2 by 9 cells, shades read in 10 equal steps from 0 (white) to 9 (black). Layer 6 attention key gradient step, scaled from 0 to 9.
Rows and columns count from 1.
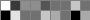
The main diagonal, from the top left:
0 1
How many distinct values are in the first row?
6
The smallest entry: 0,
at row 1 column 1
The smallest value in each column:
0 1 4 4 2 3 5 2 3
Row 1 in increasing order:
0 2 4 4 5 5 5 6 7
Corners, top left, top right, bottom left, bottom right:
0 5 9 3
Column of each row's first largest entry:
2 1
